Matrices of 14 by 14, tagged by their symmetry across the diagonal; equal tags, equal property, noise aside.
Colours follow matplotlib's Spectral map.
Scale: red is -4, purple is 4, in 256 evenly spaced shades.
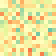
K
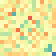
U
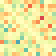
K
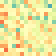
K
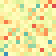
K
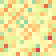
U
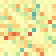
K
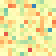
K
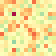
U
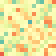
U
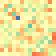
U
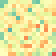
U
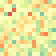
U
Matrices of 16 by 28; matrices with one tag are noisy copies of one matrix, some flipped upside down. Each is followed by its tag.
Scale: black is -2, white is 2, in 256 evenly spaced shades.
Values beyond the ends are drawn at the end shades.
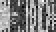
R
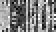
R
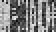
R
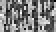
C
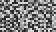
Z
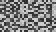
Z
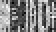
R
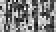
C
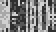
R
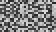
Z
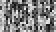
C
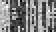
R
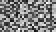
Z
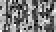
C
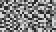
Z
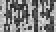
C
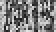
C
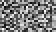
Z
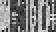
R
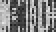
R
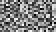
Z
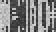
R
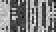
R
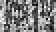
C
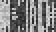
R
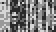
R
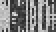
R
